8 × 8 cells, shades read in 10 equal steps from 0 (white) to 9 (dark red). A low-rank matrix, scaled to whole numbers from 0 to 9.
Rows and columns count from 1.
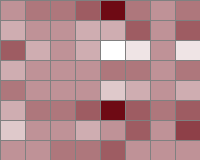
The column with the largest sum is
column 5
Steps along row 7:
up same down up up down up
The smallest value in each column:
2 3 4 3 0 1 4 1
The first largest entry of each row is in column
5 6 1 5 1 5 8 5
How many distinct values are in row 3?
5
